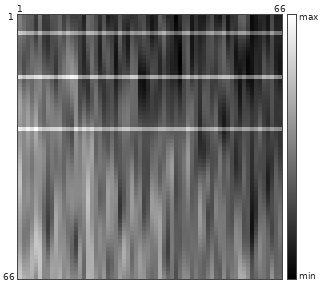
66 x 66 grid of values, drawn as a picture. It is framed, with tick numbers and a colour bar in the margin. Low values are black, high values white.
Values rise toward the bottom left. The ninth with the highest average is the bottom left. On average the colour sits 40% of the way up the scale. Rows 5, 16 and 29 stand out from the rest. The values follow a bell shape.
